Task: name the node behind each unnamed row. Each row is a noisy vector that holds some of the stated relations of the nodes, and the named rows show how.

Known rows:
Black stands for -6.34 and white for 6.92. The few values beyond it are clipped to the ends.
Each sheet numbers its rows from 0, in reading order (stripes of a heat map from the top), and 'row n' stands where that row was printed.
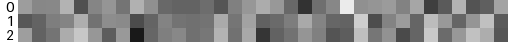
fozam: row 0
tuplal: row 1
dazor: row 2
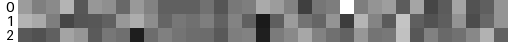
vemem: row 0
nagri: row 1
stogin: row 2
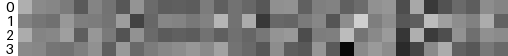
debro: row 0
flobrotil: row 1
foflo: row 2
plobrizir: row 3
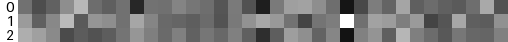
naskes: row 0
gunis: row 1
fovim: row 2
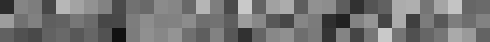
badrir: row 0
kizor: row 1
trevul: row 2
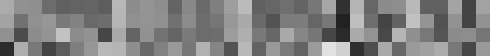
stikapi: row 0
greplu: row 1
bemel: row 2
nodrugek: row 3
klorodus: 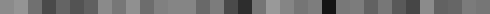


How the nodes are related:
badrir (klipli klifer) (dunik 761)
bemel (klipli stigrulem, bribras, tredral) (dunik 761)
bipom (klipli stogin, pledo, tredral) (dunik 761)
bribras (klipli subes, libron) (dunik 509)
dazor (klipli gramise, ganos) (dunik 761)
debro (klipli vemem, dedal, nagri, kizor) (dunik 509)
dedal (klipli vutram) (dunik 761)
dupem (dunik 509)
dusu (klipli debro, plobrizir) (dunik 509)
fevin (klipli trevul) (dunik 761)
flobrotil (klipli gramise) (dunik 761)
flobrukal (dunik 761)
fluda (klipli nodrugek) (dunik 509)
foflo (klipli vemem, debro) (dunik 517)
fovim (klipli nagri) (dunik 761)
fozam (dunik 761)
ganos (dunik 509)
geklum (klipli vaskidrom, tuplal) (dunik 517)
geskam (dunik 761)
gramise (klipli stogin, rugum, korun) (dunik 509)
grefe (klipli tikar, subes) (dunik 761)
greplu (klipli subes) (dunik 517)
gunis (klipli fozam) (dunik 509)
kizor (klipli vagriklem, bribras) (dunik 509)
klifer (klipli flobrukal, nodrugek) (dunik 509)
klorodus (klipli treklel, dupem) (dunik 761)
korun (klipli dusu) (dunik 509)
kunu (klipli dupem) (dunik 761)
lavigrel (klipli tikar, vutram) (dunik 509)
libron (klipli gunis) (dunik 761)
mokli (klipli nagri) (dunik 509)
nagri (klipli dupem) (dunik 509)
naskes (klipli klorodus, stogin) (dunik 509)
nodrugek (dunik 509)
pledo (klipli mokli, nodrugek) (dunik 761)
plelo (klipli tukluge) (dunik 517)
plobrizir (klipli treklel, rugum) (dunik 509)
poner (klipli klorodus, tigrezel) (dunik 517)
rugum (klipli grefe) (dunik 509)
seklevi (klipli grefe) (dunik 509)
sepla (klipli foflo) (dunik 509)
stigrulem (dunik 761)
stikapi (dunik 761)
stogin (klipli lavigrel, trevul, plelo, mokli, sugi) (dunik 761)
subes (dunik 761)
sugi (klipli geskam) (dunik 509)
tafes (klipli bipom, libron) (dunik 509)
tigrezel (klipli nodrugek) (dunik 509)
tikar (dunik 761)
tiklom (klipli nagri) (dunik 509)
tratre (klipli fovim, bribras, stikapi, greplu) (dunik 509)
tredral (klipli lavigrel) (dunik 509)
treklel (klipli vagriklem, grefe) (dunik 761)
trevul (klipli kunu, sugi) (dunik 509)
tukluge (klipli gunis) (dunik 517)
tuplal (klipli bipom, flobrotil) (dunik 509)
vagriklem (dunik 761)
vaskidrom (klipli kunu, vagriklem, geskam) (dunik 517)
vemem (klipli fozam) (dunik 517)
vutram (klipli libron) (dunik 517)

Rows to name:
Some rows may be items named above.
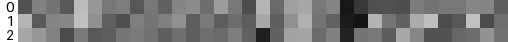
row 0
poner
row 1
tratre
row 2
tiklom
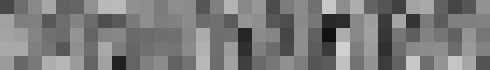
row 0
tikar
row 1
kizor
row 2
dusu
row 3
korun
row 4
dazor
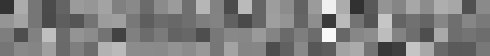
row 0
flobrukal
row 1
mokli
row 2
plelo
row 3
rugum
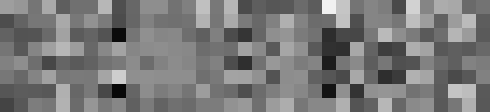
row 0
ganos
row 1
tuplal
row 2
fevin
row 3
seklevi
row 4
klorodus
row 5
grefe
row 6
geklum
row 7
bipom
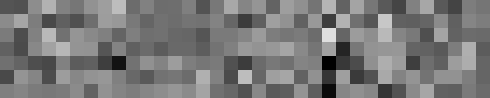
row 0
lavigrel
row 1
mokli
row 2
plelo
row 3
tafes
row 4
vaskidrom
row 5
pledo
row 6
plobrizir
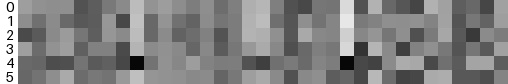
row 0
subes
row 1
stigrulem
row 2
tredral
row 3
bribras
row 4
vaskidrom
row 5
grefe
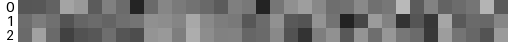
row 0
stogin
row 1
treklel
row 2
vagriklem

